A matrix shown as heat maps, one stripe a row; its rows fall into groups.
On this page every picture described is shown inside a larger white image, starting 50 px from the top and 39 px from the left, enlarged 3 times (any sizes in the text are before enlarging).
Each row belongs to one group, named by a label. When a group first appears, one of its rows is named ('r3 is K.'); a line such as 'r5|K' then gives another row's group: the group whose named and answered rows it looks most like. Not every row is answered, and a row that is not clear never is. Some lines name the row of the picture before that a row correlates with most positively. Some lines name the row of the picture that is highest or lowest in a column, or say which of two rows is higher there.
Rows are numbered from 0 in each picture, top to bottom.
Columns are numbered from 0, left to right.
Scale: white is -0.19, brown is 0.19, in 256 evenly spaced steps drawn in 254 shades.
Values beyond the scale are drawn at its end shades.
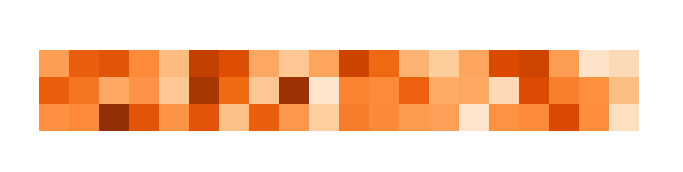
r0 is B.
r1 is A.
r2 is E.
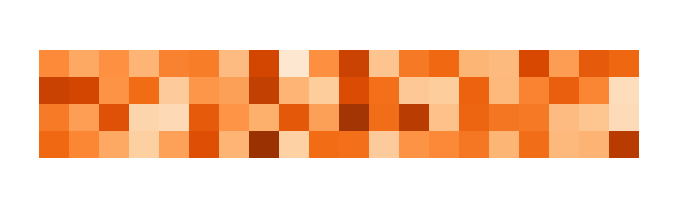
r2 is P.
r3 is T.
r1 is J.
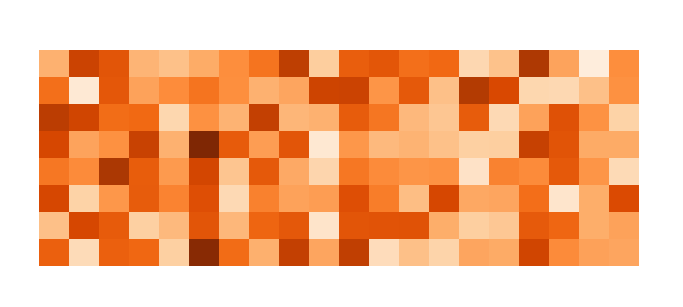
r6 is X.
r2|J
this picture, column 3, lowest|6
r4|E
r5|T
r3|A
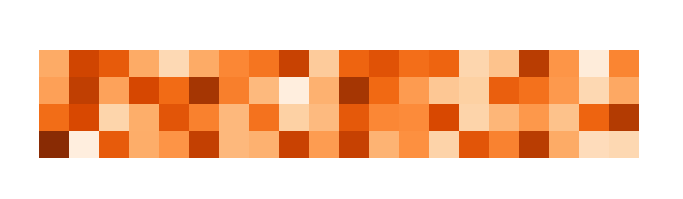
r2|T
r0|X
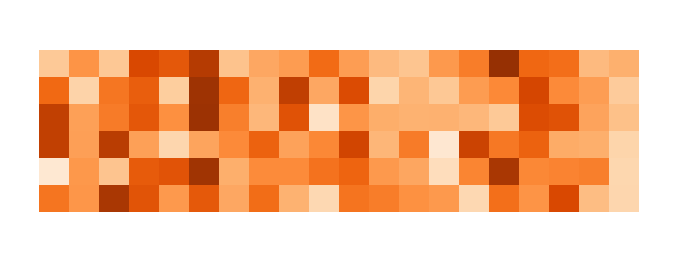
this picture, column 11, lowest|1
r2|A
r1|A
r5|E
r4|B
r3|P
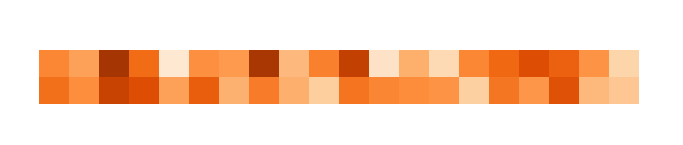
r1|E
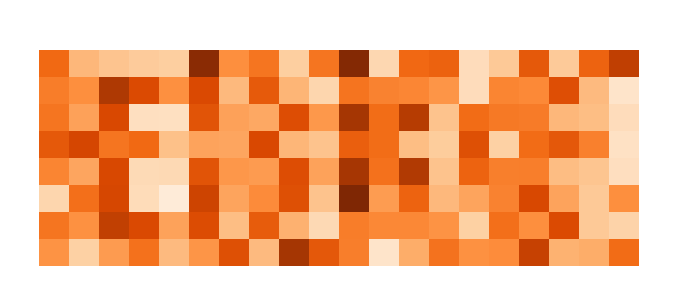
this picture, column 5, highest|0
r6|E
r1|E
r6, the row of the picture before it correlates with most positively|1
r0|T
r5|X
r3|J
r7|A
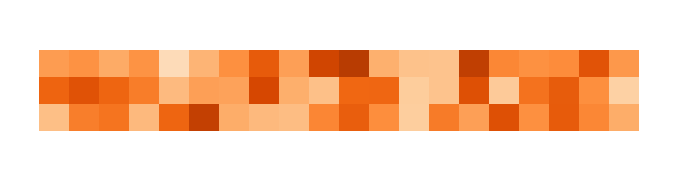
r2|B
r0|J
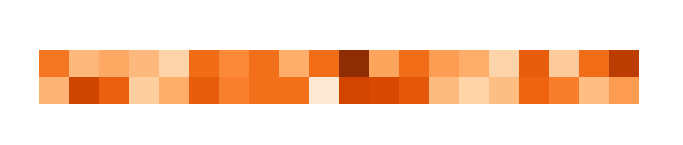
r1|X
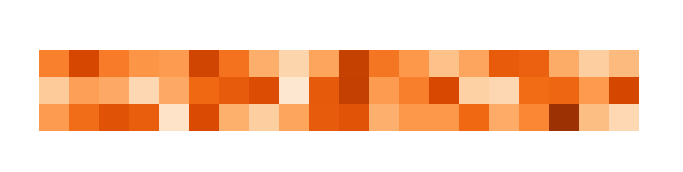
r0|B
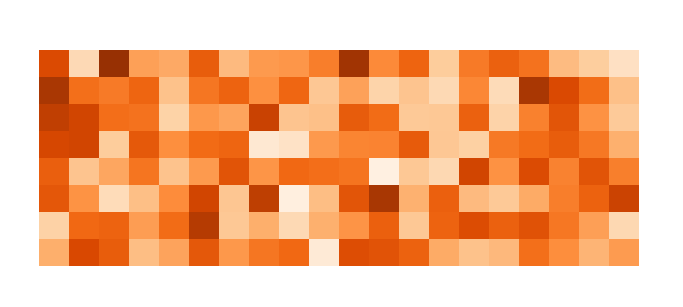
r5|T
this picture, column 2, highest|0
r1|A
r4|A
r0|P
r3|B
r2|J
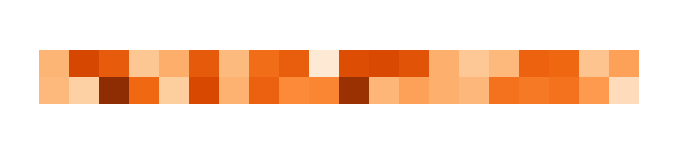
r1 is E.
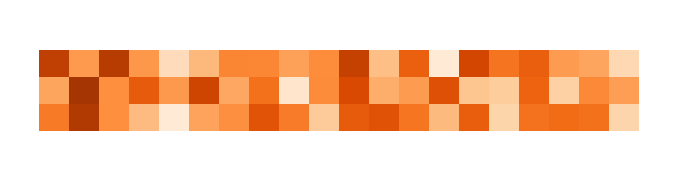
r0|P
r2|J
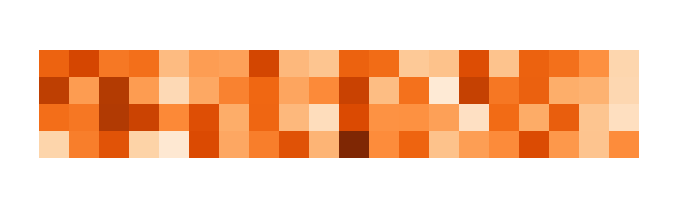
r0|J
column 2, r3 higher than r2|No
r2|E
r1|P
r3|X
